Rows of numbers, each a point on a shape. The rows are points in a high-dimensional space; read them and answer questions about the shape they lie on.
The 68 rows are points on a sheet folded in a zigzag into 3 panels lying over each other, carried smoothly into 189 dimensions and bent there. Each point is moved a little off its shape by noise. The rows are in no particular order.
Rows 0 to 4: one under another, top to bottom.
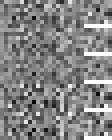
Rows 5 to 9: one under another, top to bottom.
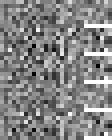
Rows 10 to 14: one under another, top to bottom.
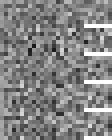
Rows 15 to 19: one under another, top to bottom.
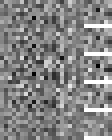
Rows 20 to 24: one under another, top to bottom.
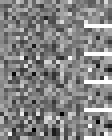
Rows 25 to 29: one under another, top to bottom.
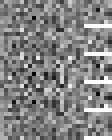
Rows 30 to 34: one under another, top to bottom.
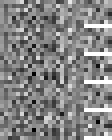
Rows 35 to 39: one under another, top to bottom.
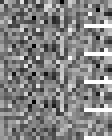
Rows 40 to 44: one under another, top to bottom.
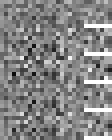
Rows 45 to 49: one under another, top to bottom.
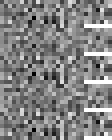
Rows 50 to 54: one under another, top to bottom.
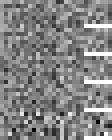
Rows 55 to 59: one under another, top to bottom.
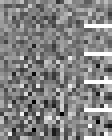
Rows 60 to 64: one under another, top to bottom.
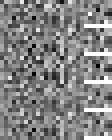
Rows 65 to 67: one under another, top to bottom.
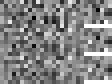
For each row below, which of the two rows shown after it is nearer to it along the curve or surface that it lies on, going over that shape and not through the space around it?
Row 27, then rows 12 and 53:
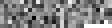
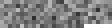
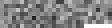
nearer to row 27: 53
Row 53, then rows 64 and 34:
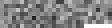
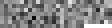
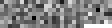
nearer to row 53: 64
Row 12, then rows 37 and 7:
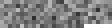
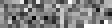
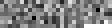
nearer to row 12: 7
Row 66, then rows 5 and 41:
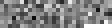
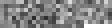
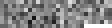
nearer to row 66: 41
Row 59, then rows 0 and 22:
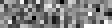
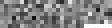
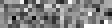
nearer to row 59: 0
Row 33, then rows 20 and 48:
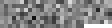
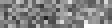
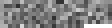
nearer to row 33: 48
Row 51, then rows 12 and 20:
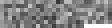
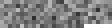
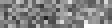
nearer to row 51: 20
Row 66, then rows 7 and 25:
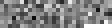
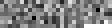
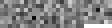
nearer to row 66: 7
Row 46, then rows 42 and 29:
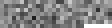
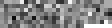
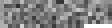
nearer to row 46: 29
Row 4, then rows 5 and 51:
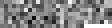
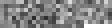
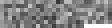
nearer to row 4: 5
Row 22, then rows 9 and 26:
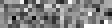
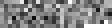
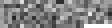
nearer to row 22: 9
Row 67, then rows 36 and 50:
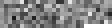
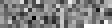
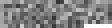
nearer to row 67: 50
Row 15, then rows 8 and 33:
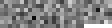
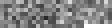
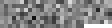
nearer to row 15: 33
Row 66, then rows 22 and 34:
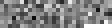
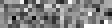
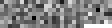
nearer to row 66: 34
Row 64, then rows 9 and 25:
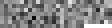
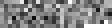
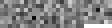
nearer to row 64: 25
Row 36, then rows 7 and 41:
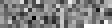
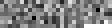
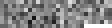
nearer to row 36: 41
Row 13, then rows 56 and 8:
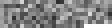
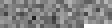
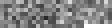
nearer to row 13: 8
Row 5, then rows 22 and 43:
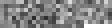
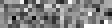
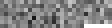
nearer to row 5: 22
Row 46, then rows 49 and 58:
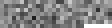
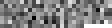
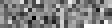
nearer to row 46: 58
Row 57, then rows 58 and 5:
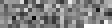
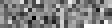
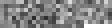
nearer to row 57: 58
